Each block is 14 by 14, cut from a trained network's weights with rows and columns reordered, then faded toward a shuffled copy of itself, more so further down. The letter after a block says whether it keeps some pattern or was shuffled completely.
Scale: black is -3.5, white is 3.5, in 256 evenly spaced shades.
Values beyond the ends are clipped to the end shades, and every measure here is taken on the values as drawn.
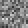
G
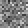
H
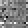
G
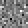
H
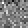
H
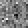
G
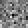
G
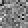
H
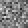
H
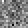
H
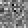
H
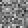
H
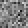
H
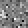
H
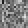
G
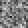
H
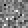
H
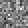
H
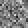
H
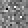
H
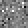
H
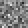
H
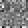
G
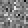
H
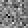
H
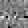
G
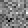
H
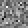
H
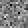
H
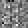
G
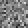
H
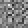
G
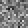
H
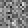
G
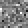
H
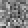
G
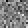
H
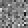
G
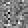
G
